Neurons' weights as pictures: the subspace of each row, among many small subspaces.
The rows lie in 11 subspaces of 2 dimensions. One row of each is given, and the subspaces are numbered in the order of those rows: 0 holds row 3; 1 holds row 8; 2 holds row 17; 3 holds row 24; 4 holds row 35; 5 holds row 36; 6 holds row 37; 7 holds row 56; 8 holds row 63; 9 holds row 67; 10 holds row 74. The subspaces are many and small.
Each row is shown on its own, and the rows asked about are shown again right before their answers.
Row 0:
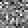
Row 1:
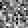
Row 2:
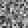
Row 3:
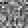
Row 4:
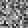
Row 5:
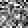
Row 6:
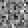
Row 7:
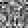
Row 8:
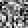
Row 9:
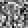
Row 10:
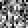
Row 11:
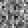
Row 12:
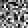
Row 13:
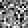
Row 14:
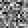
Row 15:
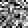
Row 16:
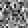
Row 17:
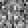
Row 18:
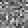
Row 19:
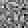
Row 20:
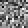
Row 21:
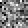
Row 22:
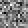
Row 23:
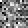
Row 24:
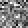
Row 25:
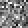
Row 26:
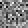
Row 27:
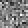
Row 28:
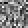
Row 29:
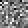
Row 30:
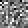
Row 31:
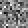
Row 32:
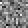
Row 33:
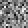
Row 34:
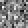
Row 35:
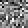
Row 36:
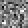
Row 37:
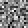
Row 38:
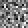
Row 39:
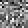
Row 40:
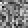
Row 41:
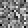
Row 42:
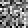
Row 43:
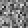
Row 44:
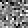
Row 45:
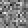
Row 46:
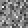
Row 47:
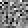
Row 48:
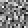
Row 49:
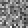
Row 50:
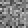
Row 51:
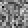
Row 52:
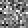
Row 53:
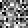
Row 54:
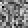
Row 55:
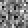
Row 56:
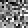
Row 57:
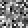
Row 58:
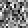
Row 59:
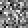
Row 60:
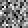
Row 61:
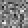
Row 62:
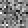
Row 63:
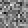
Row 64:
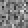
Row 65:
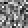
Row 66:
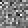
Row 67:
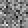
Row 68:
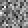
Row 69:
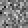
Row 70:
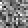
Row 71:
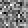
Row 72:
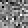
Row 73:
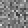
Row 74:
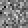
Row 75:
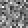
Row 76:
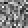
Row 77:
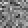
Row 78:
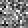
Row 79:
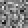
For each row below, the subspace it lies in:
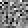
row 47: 6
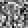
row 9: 1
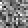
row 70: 1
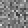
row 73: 6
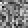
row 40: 1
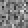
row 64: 2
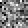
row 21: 5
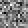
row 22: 8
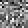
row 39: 4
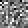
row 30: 6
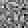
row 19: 7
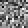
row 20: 4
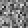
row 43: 8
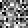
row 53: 5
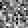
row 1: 1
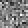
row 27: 7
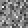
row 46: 10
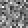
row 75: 10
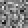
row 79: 5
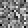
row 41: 6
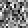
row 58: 3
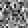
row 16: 3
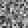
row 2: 8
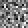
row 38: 7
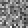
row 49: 9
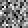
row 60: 10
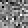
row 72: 7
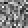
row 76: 0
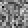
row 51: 1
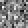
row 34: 2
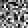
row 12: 7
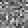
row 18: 4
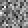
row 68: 10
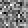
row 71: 8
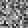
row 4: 9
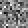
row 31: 10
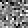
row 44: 7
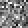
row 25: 3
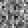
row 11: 2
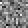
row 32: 0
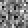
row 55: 2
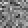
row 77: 3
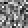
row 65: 0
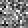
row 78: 9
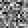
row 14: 8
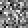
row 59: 10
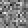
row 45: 8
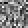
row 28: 0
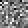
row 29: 6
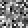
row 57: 8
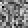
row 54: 1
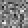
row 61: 5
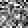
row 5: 3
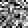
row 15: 3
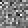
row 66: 6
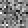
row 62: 9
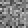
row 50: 9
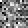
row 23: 5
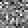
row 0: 4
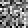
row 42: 9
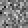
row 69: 10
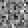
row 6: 2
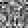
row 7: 0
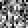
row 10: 2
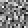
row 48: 4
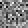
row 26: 4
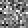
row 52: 9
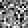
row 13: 5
